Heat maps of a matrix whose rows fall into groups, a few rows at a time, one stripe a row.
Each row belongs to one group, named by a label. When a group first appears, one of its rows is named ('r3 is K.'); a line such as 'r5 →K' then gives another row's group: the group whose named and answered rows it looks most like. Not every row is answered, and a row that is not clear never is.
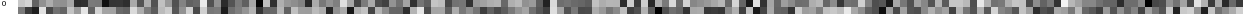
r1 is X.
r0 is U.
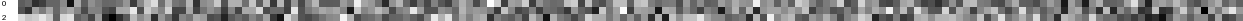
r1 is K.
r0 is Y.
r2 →U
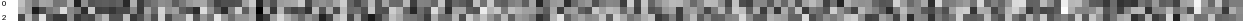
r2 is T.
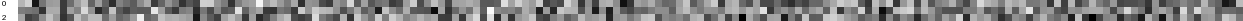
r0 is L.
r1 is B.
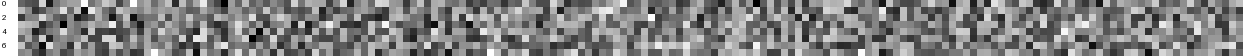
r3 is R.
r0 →X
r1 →Y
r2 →T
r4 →Y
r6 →K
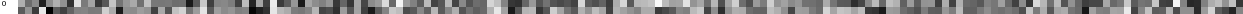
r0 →K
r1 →T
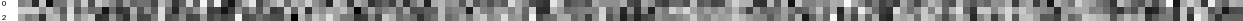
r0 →X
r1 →U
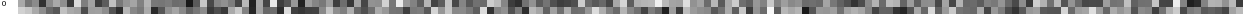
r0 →K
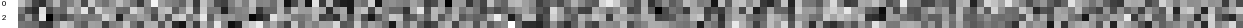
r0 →Y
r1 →X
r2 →T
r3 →K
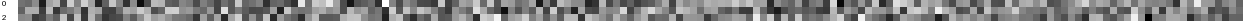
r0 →B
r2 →Y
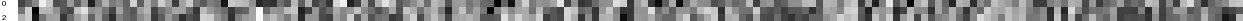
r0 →X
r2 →L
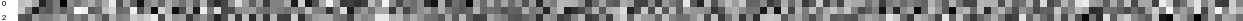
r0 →R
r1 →X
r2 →K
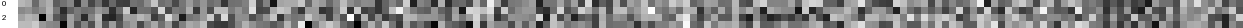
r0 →U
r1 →T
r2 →L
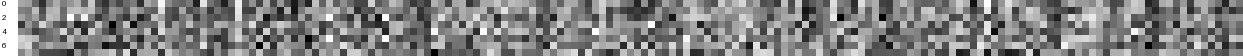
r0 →Y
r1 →B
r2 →B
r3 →T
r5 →R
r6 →U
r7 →R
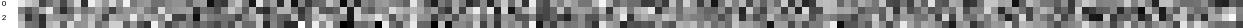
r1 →T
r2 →K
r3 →B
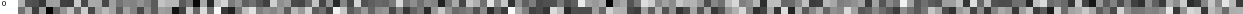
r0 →T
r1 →X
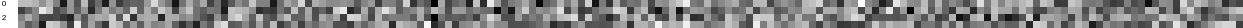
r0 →U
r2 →R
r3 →K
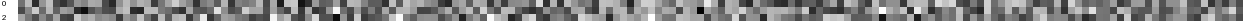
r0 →L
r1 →K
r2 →T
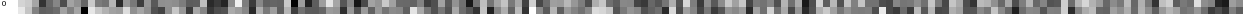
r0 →R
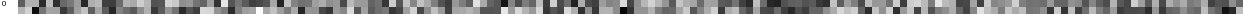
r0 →L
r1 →L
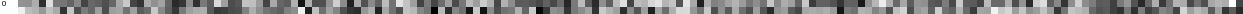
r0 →K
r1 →U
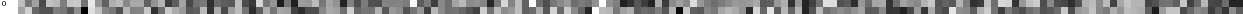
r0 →B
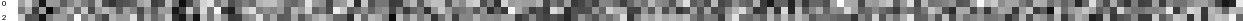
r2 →K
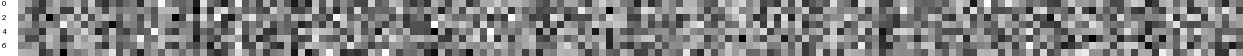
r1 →T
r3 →Y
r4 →B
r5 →T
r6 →B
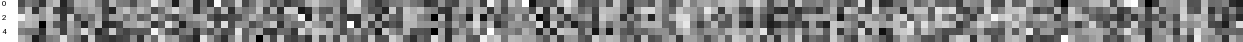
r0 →B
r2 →U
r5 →Y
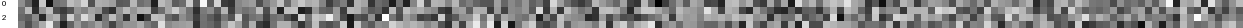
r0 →X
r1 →L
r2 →B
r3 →T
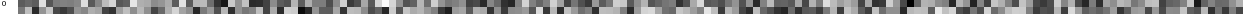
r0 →X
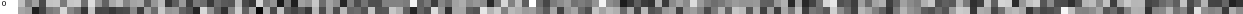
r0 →B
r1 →Y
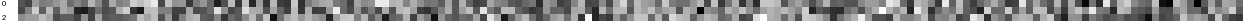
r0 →K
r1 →K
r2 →U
